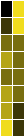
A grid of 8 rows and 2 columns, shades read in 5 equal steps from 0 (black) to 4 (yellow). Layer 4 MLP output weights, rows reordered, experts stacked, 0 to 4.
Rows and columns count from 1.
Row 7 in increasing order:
1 3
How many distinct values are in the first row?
2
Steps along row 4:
down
